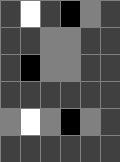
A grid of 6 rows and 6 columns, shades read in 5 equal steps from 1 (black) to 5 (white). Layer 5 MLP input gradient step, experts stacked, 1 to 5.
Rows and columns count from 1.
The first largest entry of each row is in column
2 3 3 1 2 1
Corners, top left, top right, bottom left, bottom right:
2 2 2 2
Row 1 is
2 5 2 1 3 2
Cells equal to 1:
3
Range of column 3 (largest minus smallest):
1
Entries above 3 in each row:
1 0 0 0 1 0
